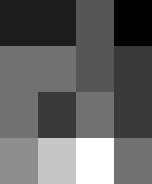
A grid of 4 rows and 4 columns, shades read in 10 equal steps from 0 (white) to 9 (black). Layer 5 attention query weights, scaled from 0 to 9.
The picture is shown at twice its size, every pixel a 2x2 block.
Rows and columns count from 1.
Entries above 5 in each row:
4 2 2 0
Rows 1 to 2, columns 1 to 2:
8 8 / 5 5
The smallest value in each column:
4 2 0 5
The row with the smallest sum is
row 4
